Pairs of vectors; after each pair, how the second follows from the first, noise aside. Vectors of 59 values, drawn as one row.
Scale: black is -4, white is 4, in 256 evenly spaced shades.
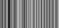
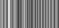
negated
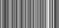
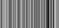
negated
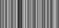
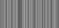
shrunk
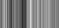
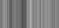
shrunk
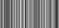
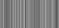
shrunk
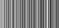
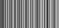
negated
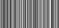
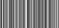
wrapped around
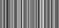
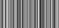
negated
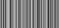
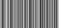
wrapped around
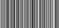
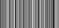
negated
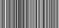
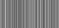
shrunk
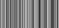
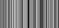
wrapped around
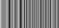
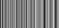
wrapped around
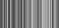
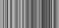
negated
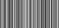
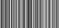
wrapped around
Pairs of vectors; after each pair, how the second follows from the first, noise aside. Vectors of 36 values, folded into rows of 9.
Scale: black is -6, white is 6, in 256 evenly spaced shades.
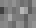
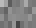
wrapped around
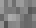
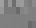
partly zeroed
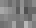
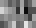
scaled up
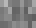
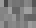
sign-scrambled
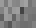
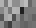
scaled up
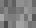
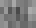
wrapped around
